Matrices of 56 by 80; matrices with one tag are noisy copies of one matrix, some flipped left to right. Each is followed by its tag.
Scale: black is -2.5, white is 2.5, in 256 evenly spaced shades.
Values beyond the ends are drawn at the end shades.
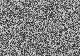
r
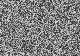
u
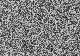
u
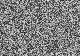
u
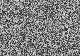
r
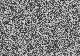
u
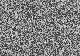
r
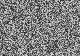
u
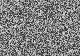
r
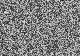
u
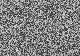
r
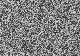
u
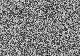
r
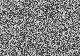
r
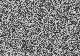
u
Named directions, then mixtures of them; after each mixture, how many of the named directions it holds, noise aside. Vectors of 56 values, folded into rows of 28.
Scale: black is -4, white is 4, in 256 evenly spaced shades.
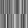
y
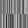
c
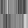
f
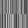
one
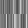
one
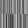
one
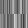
two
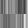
one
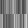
three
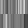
one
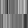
one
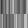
three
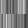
two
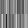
two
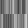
three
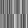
two
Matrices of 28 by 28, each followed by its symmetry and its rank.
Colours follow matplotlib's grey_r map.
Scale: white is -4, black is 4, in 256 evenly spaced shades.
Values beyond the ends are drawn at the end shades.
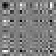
symmetric, rank two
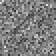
symmetric, full rank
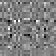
neither, rank three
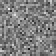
symmetric, full rank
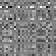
neither, rank three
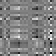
neither, rank two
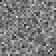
symmetric, full rank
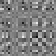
symmetric, rank two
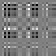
symmetric, rank one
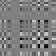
symmetric, rank one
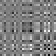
symmetric, rank two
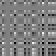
symmetric, rank one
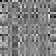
neither, rank three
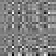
neither, rank two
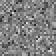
symmetric, full rank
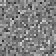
symmetric, full rank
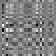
neither, rank two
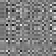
neither, rank two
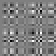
symmetric, rank one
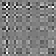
symmetric, rank two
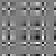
symmetric, rank one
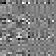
neither, rank three
